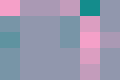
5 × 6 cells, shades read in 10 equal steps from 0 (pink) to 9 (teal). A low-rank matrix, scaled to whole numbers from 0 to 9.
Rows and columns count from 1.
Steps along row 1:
up same down up down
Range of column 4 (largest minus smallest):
3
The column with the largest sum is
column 1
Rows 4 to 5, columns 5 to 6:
1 4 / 2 4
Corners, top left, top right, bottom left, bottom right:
0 4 5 4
